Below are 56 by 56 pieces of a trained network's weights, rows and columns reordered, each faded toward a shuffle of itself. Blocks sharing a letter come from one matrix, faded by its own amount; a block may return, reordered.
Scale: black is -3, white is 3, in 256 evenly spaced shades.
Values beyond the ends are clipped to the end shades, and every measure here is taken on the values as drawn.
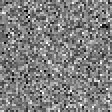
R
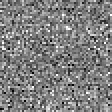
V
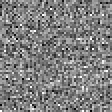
V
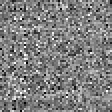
V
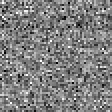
V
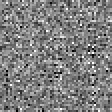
V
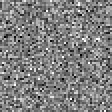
R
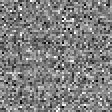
V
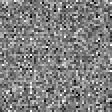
V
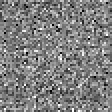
V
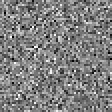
R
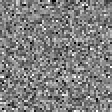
R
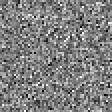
R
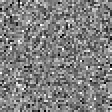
R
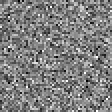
R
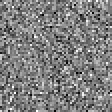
R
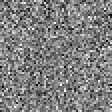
R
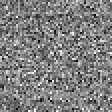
V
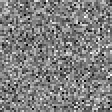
R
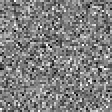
R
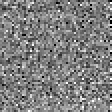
V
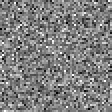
R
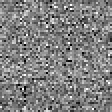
V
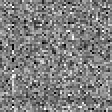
V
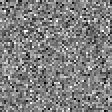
R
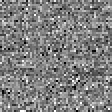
V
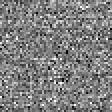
V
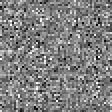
V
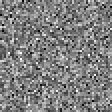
R
